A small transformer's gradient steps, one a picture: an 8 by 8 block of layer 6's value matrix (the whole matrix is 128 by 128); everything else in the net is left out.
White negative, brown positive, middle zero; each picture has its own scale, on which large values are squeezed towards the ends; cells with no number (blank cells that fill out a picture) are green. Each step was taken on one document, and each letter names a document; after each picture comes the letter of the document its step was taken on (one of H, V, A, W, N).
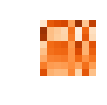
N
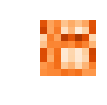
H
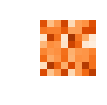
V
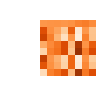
N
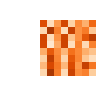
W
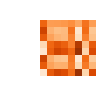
N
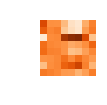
H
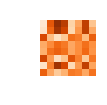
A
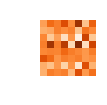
N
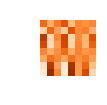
W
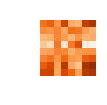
V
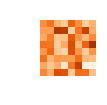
V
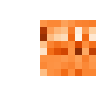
N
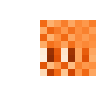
W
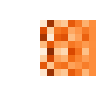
W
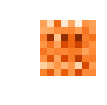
H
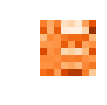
H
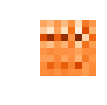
H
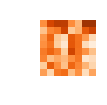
V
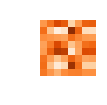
A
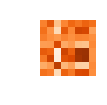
W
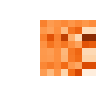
W
